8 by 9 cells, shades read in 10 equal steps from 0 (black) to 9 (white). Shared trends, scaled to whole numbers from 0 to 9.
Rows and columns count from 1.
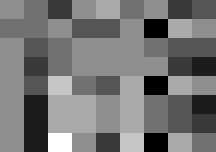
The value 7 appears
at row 5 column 3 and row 8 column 6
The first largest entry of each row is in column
5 8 1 1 3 3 3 3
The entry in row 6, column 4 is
6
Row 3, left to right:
5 3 4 5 5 5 4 3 3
